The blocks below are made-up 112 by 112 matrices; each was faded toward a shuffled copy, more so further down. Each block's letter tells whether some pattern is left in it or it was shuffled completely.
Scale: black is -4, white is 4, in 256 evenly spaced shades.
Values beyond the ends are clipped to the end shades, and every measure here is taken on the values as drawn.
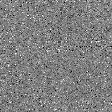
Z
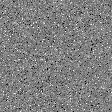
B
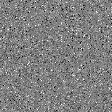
Z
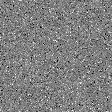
B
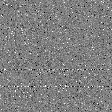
Z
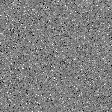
B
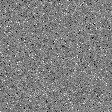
B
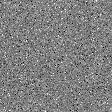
B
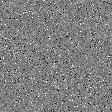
B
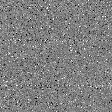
Z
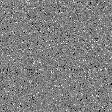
Z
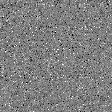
Z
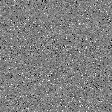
Z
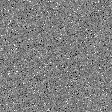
B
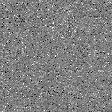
Z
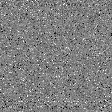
Z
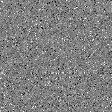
Z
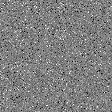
Z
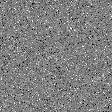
B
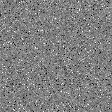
Z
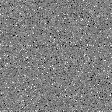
Z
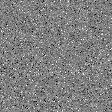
Z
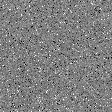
B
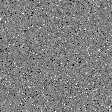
B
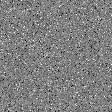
B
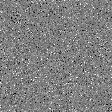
Z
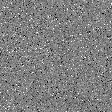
Z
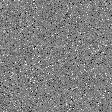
B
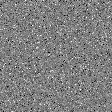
B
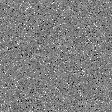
Z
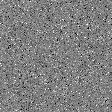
B
